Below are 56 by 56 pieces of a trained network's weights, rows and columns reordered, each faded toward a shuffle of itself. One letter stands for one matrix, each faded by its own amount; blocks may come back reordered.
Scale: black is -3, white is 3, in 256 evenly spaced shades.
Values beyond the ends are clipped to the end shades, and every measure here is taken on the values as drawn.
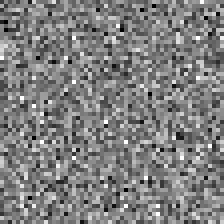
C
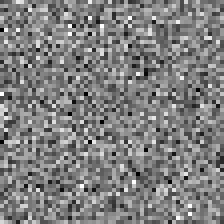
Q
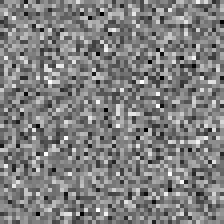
C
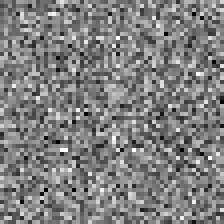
Q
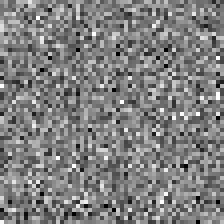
Q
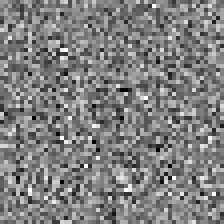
Q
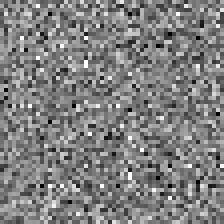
Q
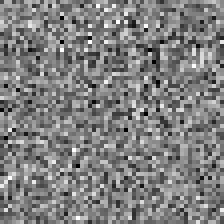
Q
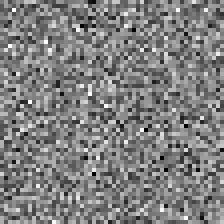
Q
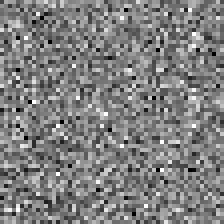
Q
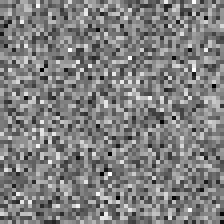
C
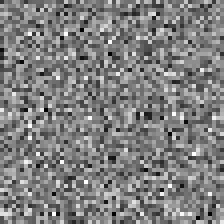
Q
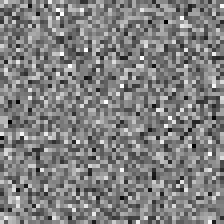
C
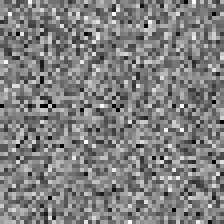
Q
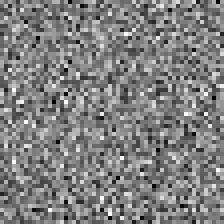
Q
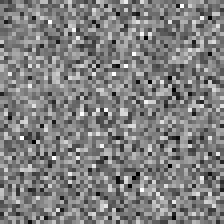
C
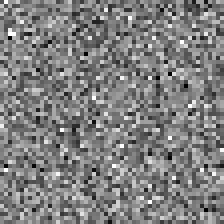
C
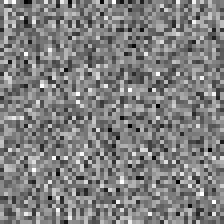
Q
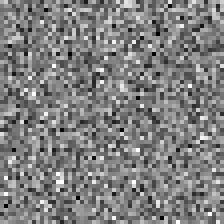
C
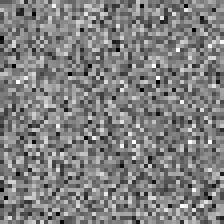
C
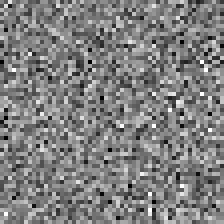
Q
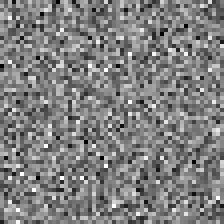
C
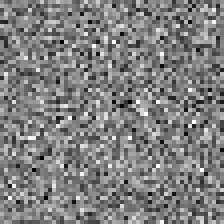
Q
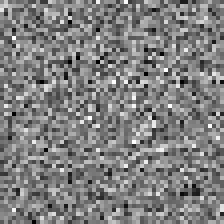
Q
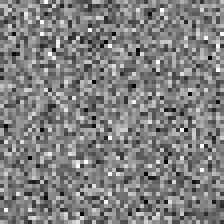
C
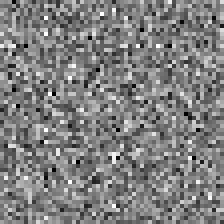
Q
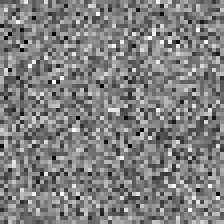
C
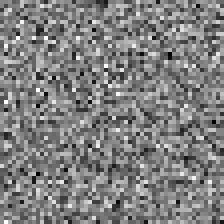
Q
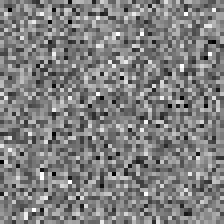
C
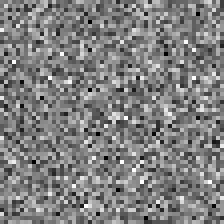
C
